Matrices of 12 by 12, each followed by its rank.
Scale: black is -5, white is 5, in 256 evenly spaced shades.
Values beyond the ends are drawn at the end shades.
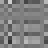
one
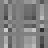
one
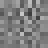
two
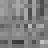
two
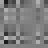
one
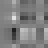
one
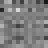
two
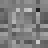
two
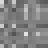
two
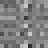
two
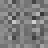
two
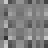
one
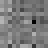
two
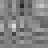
two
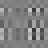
one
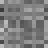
two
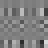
one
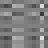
one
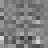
two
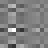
one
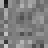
two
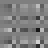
one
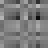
one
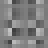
one
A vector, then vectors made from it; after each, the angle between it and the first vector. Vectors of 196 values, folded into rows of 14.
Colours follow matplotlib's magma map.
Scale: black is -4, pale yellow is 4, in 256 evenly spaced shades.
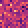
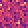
partly aligned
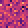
nearly parallel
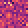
partly aligned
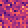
nearly opposite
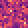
partly opposed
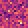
partly opposed
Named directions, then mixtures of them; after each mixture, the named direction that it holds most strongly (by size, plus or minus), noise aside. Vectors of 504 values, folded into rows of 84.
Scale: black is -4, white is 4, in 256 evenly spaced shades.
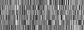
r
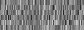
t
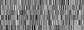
r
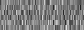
t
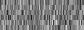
t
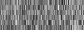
r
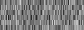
t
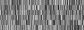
r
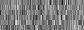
r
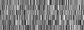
r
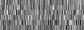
t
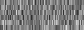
t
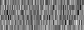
t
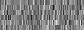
t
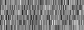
t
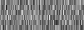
t
